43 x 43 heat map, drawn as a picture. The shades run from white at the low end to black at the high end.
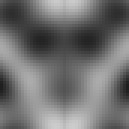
Mirror symmetry: left to right. Ninth with the lowest average: bottom middle. Grain: smooth.
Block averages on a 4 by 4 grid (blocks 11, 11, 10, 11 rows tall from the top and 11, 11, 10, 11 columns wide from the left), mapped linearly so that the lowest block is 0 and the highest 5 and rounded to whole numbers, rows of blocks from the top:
5 2 2 5
2 5 5 2
2 2 2 2
3 0 0 3
